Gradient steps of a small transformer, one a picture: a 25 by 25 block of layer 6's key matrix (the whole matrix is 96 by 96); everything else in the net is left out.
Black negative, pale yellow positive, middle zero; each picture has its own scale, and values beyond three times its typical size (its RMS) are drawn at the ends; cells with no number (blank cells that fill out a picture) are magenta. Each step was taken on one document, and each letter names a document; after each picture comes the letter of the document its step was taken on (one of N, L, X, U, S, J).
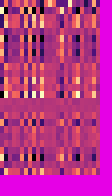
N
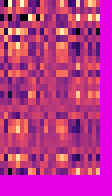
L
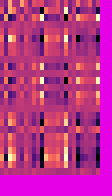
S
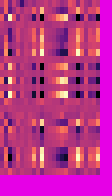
S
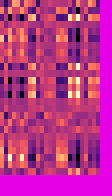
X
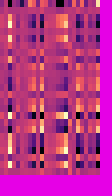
S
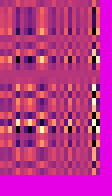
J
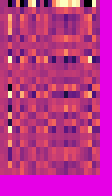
J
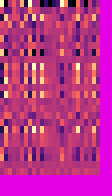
N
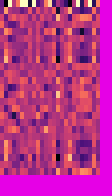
L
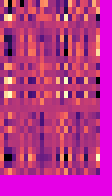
S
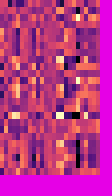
L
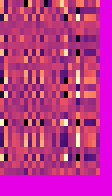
N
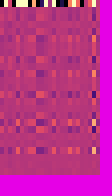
J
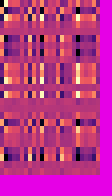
N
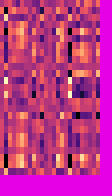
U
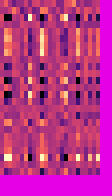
L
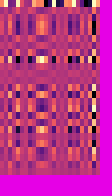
J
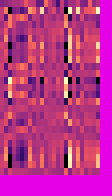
X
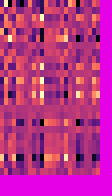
S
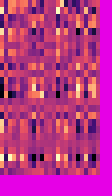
L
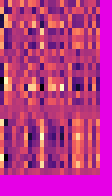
N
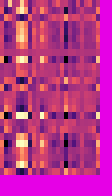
L
